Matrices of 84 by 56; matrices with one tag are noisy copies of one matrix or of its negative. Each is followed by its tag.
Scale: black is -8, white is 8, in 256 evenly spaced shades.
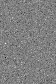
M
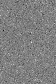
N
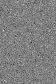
N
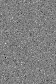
M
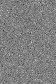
N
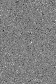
N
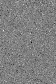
N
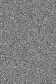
M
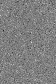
N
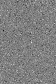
N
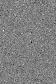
N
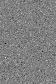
M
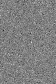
N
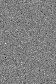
M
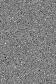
M
